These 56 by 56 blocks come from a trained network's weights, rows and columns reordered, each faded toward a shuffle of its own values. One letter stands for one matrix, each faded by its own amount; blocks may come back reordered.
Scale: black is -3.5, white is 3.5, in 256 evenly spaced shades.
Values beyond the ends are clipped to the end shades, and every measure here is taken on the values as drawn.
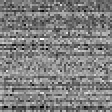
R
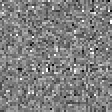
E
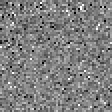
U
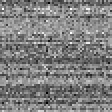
R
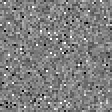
U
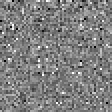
E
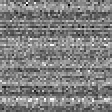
R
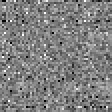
E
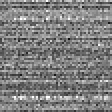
R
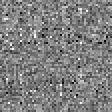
E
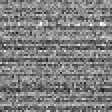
R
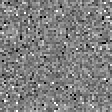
U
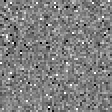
U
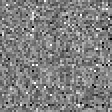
E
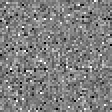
U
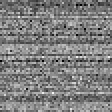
R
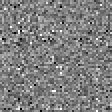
E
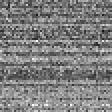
R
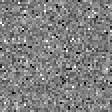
U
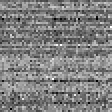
R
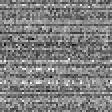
R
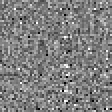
E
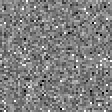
U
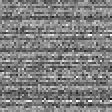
R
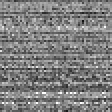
R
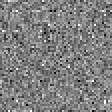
E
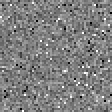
U
